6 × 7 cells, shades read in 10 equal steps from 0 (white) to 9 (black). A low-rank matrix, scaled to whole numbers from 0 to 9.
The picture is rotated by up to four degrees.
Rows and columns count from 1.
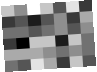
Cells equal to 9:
1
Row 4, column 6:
2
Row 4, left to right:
7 9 2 2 8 2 5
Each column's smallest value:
2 3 0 2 4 1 3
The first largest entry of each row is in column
7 3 3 2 5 5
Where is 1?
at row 1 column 6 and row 6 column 3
